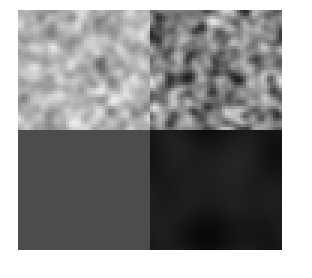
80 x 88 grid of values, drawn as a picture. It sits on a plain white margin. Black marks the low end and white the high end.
It is made of 2 by 2 panels. Panel 1,1: high, blotchy. Panel 1,2: middling, blotchy, strong in contrast. Panel 2,1: low, flat. Panel 2,2: very low, smooth, faint in contrast.
